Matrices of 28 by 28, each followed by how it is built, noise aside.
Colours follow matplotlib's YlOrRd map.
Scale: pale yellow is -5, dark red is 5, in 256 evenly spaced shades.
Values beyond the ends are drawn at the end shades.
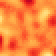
smooth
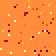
sparse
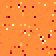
sparse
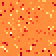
sparse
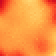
smooth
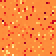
sparse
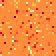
sparse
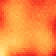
smooth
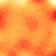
smooth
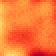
smooth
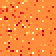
sparse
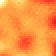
smooth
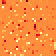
sparse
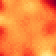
smooth
